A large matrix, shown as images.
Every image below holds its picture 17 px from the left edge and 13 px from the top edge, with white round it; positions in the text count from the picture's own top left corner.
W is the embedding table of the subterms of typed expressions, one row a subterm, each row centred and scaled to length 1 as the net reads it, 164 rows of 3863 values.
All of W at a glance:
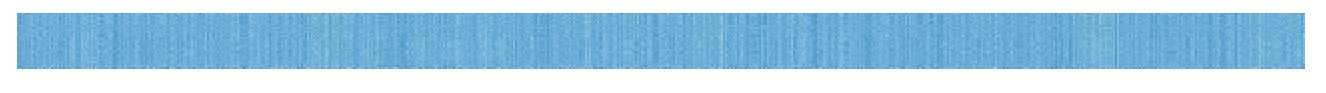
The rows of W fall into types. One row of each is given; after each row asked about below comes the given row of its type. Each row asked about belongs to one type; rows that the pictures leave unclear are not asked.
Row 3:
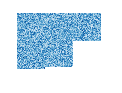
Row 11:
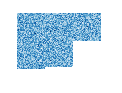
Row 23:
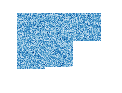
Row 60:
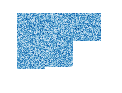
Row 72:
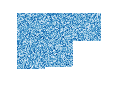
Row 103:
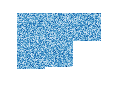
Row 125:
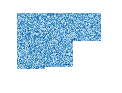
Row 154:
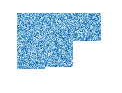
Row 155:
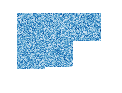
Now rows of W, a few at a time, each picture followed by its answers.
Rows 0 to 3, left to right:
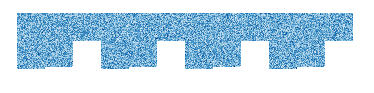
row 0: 3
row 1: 154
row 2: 103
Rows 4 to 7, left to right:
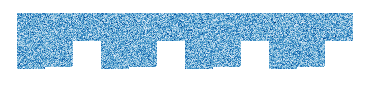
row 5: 155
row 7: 154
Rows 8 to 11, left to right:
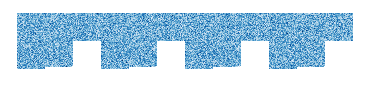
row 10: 103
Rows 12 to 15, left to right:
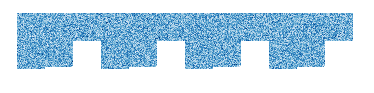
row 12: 103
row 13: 72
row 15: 3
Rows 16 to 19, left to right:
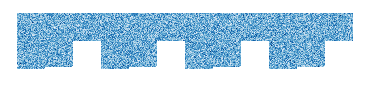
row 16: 154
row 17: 125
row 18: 103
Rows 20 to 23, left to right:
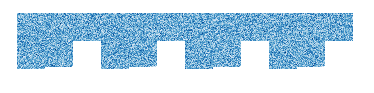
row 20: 155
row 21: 155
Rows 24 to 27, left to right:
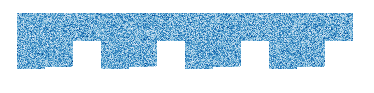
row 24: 103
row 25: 125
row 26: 103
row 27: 125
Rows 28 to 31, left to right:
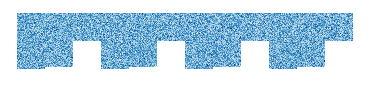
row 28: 11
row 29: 103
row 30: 125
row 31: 125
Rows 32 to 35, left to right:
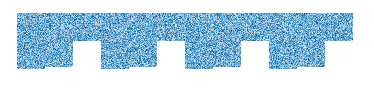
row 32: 60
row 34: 154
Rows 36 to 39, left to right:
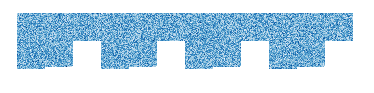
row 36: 103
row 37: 60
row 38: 155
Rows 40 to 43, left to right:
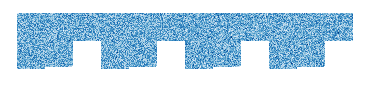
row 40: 60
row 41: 23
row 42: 72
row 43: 3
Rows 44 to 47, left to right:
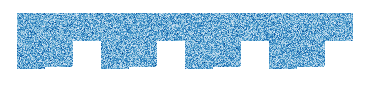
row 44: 11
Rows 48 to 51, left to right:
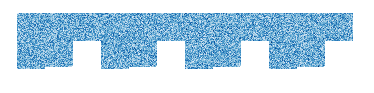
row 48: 60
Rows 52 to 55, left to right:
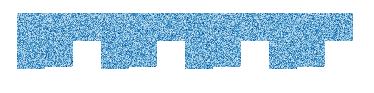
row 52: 103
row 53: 154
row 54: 11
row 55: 3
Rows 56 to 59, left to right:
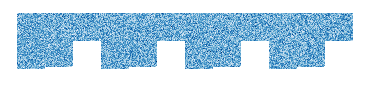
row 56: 155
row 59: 154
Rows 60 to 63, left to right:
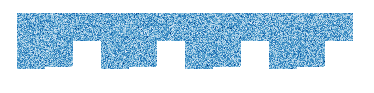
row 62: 125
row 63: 103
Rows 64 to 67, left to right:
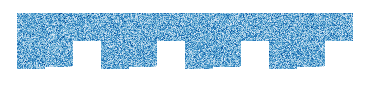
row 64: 72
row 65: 60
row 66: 103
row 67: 103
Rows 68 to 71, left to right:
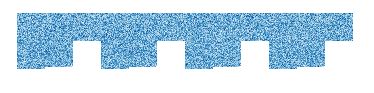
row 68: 103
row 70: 11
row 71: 103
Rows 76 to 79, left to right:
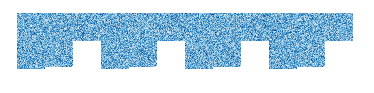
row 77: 155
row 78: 23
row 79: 72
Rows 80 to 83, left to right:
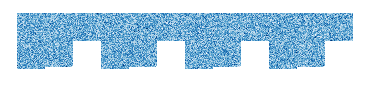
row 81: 125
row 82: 23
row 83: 72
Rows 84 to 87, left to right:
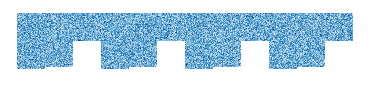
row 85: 3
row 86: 11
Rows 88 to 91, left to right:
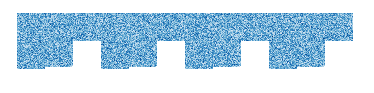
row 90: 125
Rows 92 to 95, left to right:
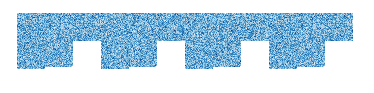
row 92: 60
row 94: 3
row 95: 60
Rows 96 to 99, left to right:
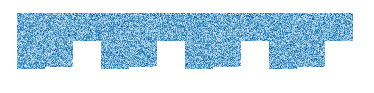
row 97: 23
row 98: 11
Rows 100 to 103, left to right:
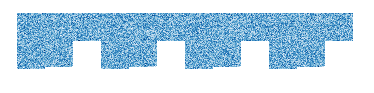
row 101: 125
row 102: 23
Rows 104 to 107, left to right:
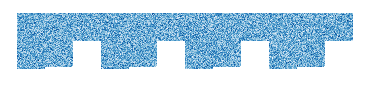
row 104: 11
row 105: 11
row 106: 125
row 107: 3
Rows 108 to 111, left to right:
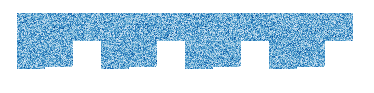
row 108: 72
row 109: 3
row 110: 23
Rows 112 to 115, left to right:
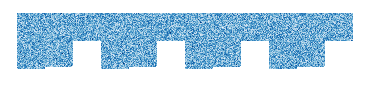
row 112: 60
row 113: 3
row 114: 154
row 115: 125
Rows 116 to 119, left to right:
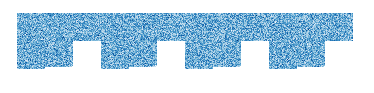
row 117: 60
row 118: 60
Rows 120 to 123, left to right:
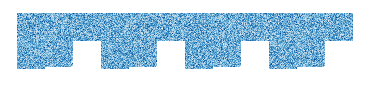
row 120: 60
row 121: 125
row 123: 3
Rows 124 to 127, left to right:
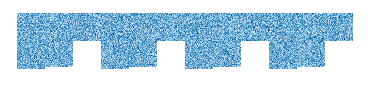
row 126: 23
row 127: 60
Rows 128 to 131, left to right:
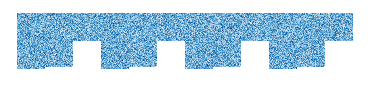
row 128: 125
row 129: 11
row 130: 125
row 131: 3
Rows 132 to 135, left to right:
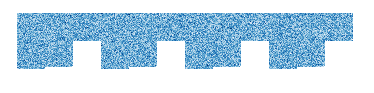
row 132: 154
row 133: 23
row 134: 125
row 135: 125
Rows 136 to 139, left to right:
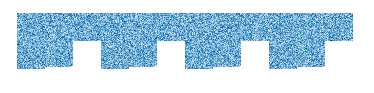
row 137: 60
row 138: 72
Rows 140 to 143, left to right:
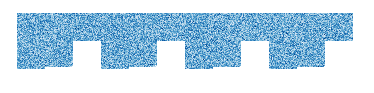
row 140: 60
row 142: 11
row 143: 154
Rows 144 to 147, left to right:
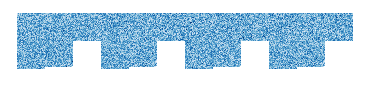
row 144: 103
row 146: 72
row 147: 23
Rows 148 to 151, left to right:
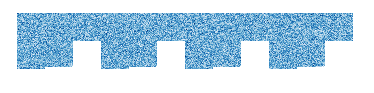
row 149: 155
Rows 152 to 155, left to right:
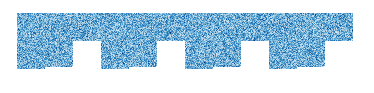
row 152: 3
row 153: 3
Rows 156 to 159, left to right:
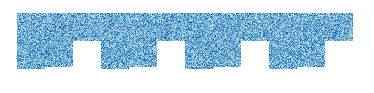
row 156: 103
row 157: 3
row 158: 11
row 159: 3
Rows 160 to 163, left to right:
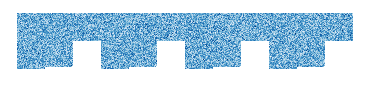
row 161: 3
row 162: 11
